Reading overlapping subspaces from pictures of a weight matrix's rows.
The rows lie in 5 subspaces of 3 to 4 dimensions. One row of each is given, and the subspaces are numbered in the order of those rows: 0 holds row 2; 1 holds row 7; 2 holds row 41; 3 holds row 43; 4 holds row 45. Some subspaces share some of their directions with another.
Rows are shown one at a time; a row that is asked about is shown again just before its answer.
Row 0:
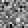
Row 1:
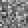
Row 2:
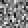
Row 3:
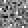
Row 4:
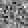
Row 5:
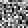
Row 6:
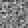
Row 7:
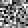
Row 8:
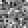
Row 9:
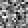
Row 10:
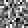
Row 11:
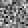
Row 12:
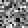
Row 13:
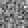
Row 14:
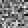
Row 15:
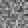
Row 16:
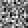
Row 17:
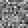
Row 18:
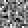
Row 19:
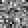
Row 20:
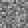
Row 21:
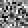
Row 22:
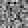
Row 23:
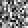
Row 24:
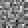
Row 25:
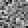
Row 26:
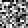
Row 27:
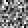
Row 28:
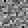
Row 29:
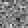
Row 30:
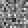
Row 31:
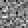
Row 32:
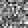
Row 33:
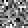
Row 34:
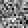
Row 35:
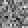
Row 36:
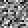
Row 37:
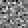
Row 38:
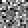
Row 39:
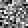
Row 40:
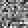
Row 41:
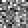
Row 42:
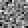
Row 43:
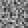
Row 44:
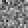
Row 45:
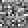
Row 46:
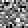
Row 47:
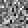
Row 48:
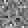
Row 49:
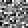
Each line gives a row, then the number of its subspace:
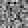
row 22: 4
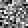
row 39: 1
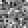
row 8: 2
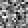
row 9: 4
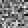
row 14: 4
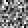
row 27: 2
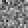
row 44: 2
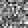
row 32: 0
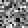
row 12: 2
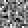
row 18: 0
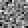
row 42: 1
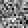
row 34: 0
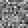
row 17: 0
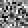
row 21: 0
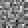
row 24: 4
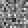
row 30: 0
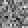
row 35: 3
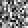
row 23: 3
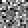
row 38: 2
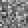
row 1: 4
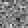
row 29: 3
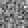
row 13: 1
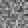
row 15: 4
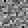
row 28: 1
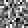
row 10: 4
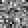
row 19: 2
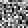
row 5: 0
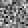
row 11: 1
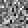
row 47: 0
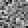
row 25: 1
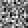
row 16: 3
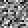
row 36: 0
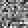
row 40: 0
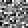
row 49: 1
